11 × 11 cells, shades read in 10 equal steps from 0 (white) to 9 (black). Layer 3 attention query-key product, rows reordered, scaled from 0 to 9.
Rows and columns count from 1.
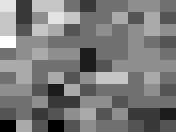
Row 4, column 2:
4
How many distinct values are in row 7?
5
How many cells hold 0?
1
